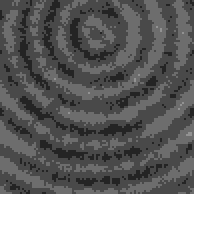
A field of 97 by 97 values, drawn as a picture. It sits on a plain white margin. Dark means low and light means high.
No overall slope runs across the table. The field is mottled with small blotches. Overall the values sit about 30% of the way up the scale. Rings spread out from the top middle. No single row or column stands out from its neighbours.
